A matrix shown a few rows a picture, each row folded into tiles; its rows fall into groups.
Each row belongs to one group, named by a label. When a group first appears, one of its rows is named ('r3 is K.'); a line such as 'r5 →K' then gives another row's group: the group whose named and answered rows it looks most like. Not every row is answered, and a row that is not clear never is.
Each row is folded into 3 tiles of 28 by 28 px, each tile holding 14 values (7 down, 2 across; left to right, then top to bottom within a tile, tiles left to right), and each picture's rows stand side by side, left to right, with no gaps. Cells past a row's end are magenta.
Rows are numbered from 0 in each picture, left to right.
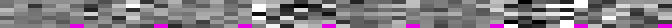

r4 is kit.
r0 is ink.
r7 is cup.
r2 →ink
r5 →kit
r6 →kit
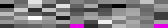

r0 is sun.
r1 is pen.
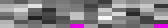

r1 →cup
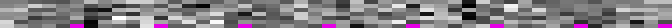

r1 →pen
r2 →pen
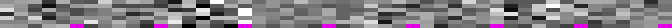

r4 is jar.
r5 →kit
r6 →cup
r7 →ink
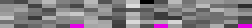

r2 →jar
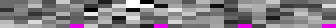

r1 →cup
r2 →sun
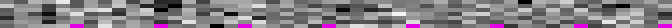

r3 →jar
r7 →pen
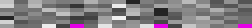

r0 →jar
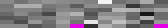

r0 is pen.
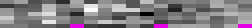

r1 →sun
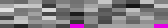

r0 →sun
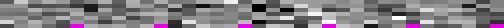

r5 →sun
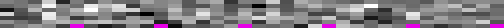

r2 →ink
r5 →sun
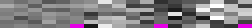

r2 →cup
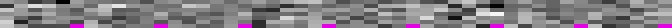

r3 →pen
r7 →kit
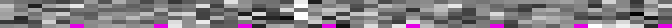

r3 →cup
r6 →pen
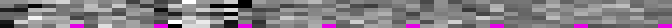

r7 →sun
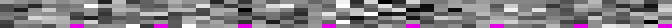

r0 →pen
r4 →jar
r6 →sun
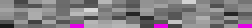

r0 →ink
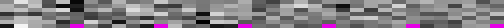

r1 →jar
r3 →cup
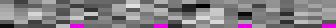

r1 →cup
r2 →pen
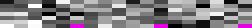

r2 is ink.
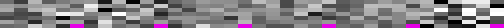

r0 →jar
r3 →ink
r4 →cup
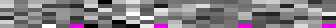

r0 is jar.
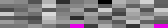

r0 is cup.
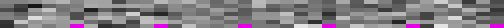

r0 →pen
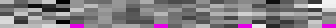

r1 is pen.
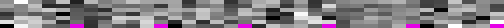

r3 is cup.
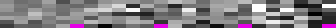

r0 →ink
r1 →sun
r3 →sun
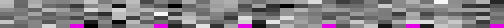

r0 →jar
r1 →ink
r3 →pen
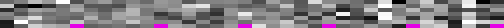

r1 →pen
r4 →cup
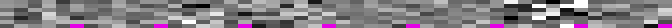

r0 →cup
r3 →ink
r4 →jar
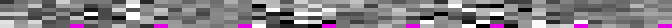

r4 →ink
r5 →jar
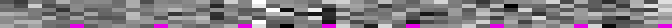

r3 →jar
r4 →jar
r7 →kit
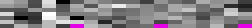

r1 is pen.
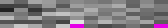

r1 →sun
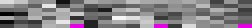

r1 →pen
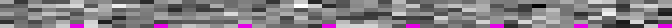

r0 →kit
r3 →cup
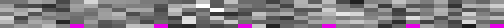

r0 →sun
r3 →kit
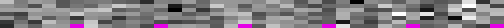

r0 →ink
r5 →cup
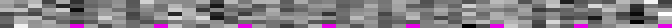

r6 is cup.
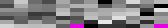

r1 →ink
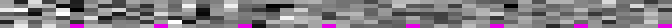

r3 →pen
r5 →ink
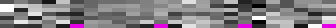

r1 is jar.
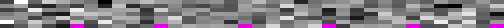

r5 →pen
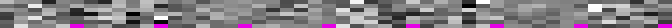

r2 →cup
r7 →sun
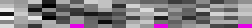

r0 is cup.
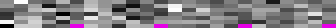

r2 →sun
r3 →kit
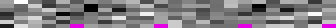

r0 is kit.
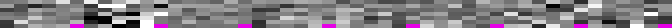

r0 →pen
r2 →sun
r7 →jar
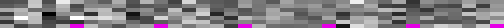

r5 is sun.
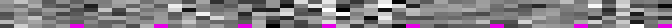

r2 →sun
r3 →kit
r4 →cup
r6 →pen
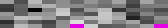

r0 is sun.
